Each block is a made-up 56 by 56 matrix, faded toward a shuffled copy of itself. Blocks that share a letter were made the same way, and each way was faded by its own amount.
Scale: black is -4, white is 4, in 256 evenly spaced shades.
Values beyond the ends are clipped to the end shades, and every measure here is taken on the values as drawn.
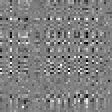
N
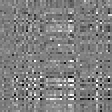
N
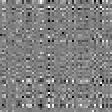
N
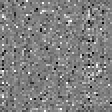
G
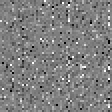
G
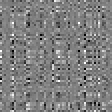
N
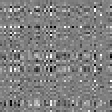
N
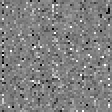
G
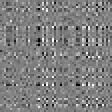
N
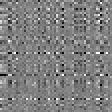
N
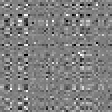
N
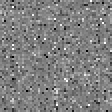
G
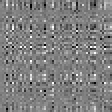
N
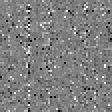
G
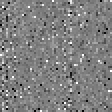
G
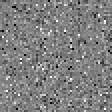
G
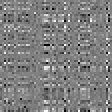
N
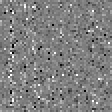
G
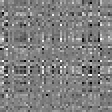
N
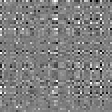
N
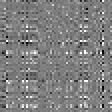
N
